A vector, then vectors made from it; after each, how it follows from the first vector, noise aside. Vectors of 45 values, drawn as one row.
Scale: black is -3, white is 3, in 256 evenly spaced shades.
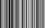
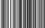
negated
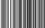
negated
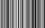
reversed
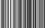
negated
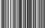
negated
